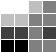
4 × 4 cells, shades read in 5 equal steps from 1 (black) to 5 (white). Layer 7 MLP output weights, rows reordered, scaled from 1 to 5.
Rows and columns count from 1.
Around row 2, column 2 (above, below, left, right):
5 2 4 3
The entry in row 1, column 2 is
5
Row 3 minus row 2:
-2 -2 0 -1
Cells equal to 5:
2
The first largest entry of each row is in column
1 1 3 3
